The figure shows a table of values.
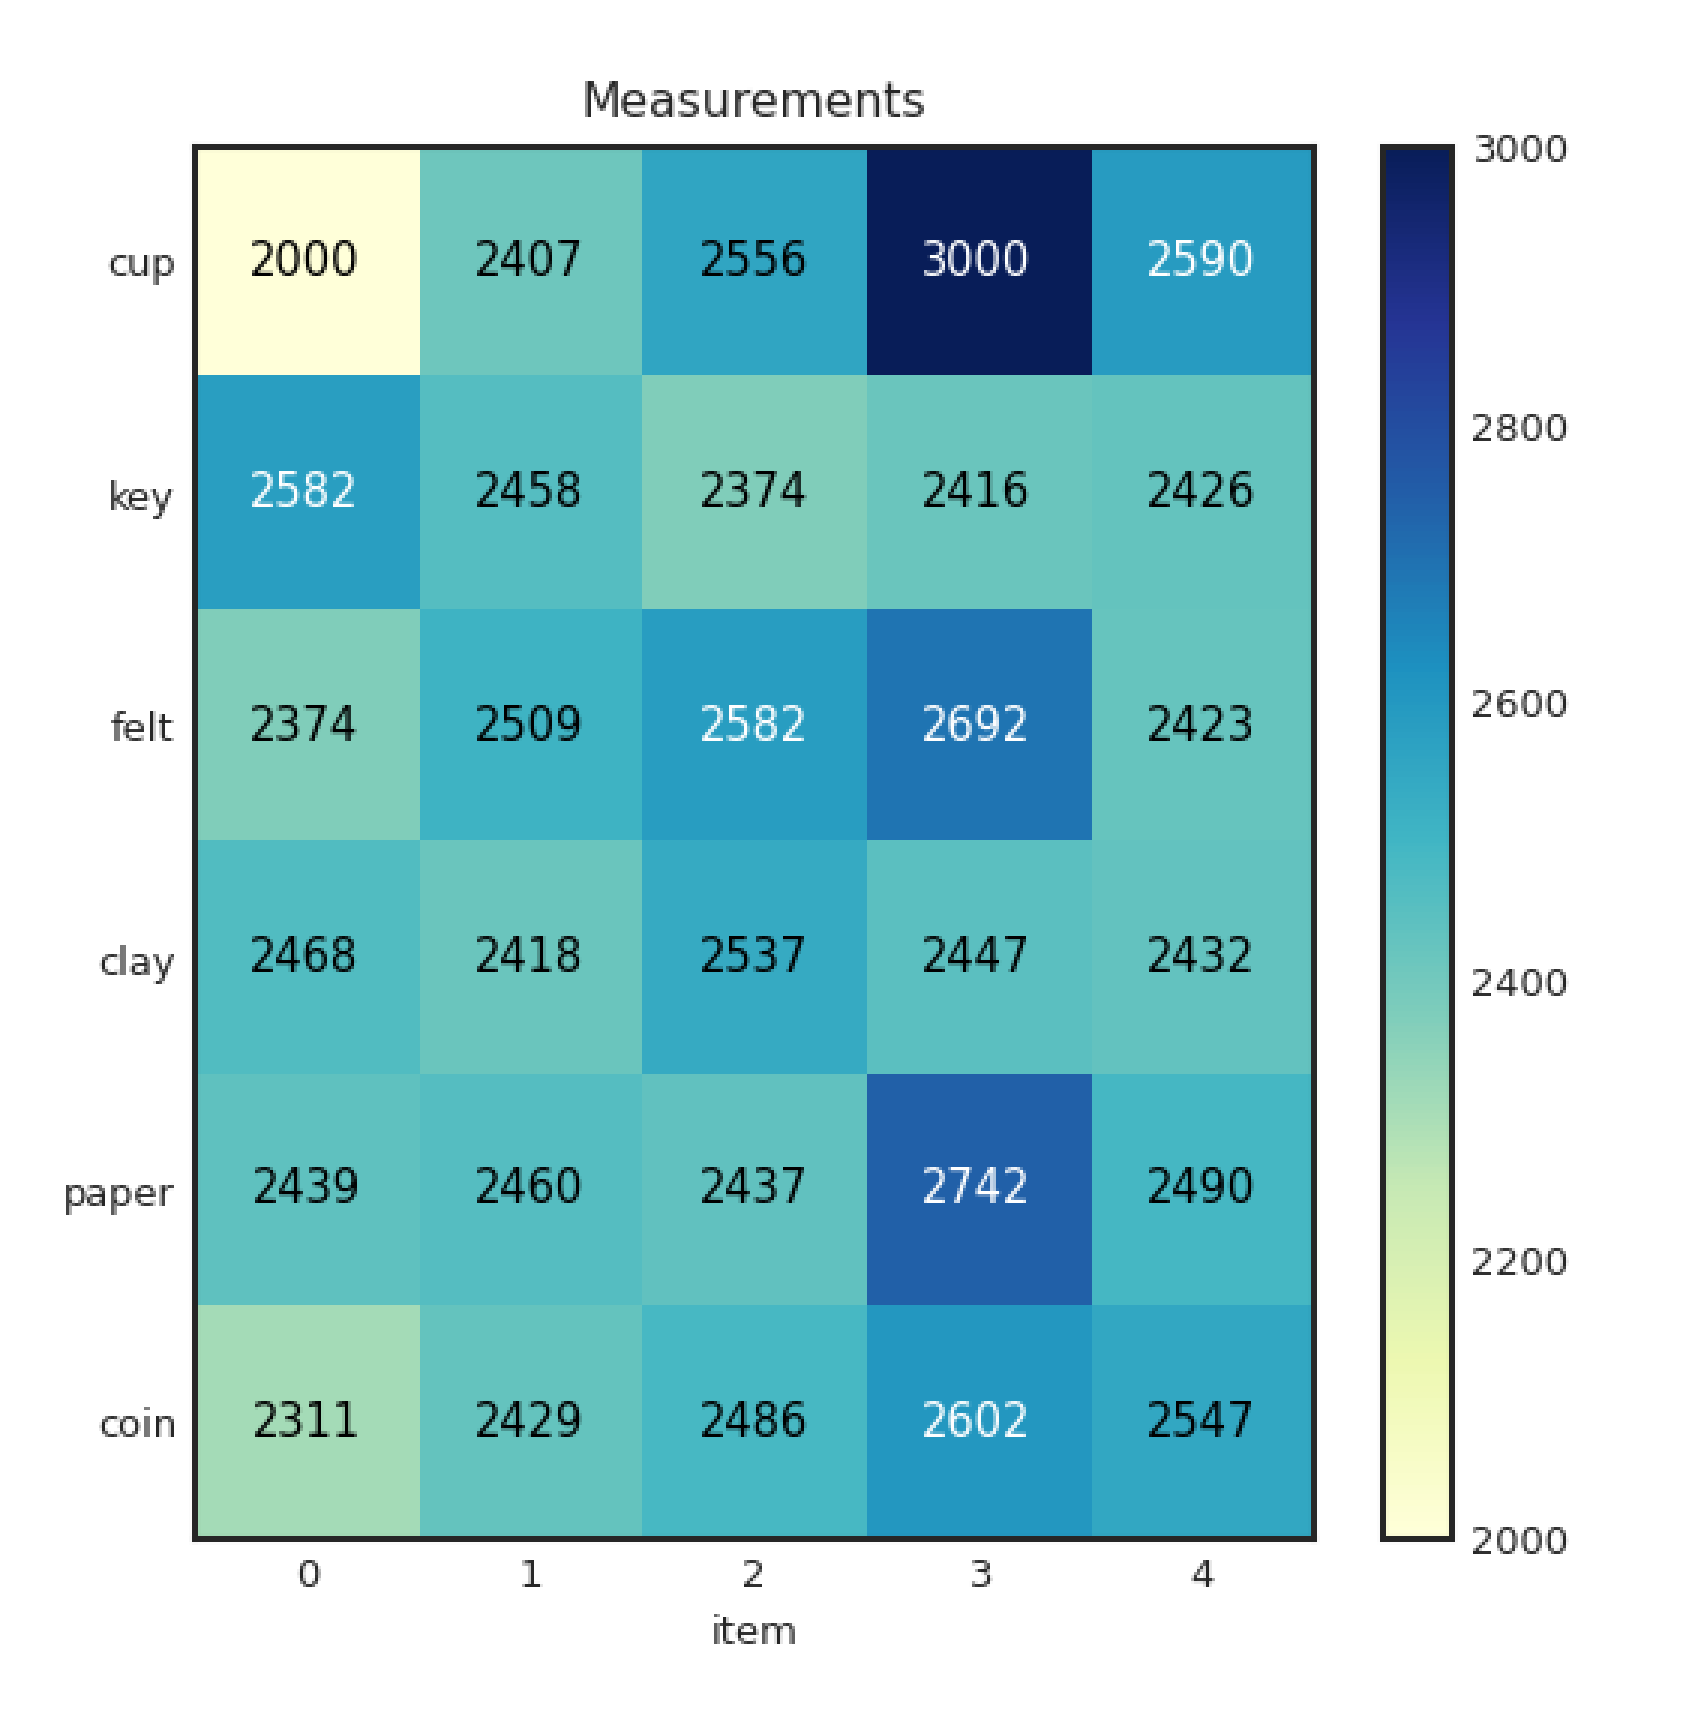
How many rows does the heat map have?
6
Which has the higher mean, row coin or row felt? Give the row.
felt
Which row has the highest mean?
felt
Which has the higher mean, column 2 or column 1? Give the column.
2
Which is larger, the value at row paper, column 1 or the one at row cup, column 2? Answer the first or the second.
the second
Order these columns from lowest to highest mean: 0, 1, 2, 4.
0, 1, 4, 2
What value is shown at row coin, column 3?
2602
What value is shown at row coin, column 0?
2311
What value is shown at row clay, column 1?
2418
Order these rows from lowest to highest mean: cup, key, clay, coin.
key, clay, coin, cup
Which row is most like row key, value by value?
clay
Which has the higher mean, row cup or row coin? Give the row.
cup
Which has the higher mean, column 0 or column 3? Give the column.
3
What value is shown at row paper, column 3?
2742
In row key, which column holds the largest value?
0
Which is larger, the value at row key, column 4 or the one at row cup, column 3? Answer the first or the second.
the second
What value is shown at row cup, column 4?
2590
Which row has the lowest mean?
key
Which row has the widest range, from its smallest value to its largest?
cup
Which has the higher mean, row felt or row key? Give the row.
felt
